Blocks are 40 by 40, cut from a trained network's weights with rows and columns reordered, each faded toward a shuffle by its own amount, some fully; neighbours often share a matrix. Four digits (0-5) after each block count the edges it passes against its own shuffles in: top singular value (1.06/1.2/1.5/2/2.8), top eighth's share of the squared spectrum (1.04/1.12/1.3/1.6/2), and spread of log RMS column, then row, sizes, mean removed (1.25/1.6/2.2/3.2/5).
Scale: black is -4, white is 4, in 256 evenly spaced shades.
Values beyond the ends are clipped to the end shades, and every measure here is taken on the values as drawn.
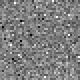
0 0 0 0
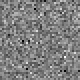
1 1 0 0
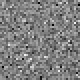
1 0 0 0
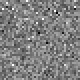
0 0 0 0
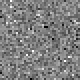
0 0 0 0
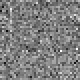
2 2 0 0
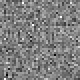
0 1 0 0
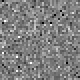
0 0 0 0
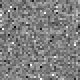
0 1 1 0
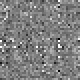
2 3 1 1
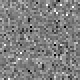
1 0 0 0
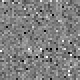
2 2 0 1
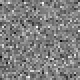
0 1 0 0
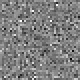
2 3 1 1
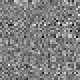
3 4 1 2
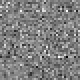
2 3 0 2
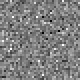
1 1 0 0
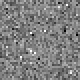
0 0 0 0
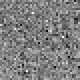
1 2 1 0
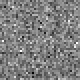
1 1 0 0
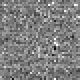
2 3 1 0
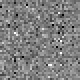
1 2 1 0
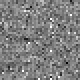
1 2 1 0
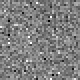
0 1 0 0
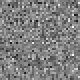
2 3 0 2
